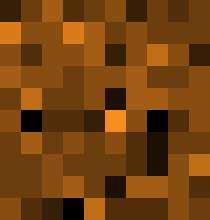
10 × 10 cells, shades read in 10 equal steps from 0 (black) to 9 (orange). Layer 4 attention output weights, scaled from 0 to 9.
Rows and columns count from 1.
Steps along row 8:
same up down same same down down up up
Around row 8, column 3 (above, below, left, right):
4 5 4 4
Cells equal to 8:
2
